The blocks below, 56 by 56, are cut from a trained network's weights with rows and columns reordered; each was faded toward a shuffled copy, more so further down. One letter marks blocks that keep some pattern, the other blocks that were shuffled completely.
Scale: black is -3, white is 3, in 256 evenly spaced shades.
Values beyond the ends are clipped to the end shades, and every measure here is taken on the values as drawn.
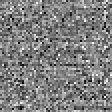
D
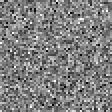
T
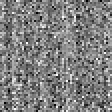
D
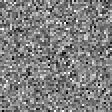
T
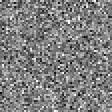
T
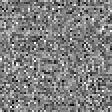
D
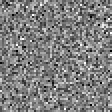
T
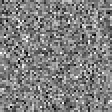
D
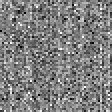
D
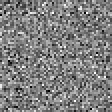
D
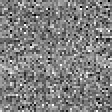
D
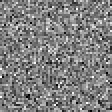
T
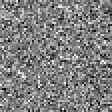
D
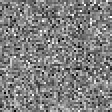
T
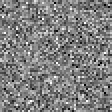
T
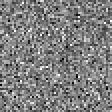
T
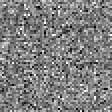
D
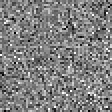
T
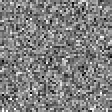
D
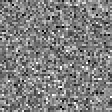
T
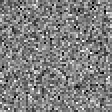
T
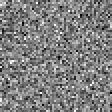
T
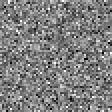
T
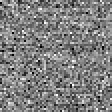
D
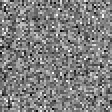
T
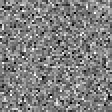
T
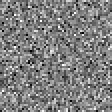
T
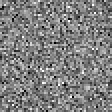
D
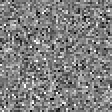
T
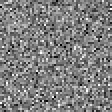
T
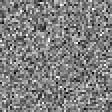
T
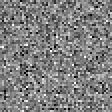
D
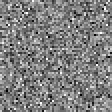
T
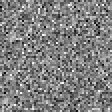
T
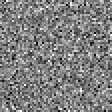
T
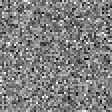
T
